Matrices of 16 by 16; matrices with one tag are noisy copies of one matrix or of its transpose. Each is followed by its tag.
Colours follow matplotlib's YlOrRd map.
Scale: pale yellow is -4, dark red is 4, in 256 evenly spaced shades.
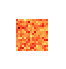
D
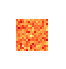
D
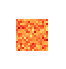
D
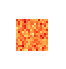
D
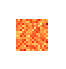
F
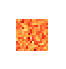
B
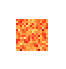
F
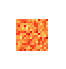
B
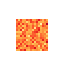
F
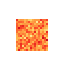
D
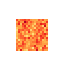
D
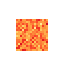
F
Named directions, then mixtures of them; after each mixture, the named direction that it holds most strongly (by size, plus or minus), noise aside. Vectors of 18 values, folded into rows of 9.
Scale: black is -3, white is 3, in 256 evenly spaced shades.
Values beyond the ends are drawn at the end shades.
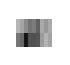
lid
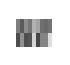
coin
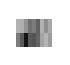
lid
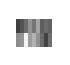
lid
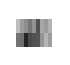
lid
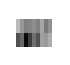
lid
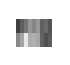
lid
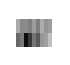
lid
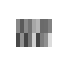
coin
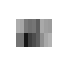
lid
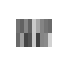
coin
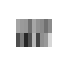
coin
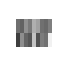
coin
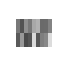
coin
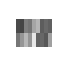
lid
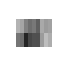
lid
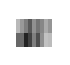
lid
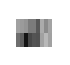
lid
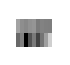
lid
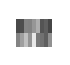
lid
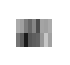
lid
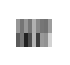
coin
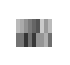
lid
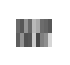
coin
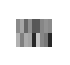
coin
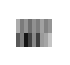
lid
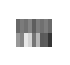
lid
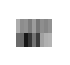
lid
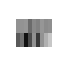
lid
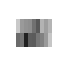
lid
